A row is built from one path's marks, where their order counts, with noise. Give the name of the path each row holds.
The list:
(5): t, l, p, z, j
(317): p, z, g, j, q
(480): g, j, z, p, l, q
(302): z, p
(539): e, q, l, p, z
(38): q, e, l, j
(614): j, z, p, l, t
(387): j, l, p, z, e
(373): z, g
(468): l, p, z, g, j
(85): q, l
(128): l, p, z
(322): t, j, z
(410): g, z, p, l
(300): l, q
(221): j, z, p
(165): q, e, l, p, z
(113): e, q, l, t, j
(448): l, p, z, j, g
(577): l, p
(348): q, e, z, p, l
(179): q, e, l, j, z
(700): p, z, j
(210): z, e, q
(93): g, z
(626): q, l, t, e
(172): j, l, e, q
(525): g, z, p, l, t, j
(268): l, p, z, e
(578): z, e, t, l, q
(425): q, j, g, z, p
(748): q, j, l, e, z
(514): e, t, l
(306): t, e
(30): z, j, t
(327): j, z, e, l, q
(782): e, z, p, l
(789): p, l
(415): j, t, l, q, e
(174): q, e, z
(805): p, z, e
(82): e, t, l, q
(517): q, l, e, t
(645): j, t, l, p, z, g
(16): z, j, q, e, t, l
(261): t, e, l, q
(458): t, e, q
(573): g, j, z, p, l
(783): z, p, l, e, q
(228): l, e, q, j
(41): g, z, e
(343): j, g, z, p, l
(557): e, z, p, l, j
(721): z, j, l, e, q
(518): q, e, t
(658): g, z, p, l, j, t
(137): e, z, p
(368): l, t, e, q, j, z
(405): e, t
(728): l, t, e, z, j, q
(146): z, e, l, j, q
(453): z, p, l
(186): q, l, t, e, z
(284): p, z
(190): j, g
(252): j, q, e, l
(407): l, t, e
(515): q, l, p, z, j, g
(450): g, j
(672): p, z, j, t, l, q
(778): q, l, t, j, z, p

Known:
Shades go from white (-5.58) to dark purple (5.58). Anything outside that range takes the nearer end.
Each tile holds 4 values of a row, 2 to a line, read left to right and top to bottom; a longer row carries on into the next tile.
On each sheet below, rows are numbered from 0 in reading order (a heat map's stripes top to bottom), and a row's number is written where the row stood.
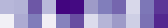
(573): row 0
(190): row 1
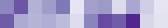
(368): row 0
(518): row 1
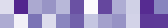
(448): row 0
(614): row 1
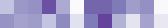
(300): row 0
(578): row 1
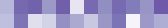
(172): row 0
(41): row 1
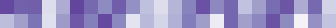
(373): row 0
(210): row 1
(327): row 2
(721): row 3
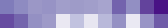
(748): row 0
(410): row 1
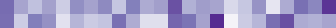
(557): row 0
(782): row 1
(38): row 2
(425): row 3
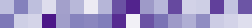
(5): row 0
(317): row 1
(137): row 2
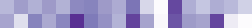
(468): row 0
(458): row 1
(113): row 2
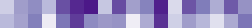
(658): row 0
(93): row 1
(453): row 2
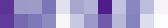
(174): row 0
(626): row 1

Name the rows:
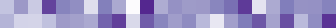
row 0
(577)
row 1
(30)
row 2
(302)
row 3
(700)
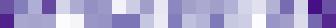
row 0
(539)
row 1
(405)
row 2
(228)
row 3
(343)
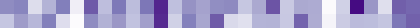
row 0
(514)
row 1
(525)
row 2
(85)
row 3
(306)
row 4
(645)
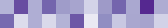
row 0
(128)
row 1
(252)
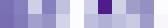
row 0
(82)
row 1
(407)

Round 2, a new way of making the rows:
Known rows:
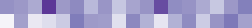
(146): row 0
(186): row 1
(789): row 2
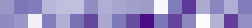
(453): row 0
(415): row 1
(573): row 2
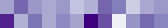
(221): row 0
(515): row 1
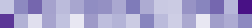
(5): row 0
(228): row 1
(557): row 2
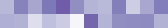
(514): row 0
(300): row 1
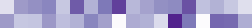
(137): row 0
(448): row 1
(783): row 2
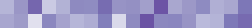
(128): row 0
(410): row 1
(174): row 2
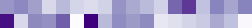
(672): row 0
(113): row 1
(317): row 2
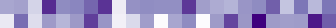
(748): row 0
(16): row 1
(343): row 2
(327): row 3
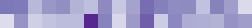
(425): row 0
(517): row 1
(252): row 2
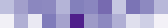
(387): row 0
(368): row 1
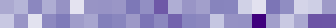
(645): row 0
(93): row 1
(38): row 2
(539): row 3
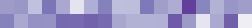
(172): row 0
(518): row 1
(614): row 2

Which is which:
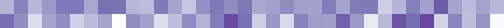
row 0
(82)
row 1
(468)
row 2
(658)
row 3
(577)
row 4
(348)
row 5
(700)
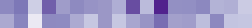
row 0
(450)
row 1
(41)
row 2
(302)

